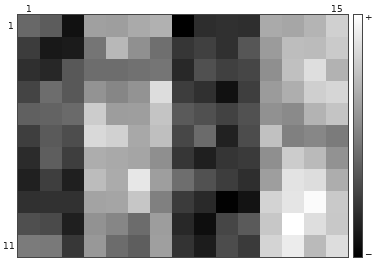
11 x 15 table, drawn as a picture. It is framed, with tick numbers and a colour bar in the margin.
Average level on the scale: 50%. Grain: streaks running down. Stripes: upright, repeating 2 times. Ninth with the highest average: bottom right.
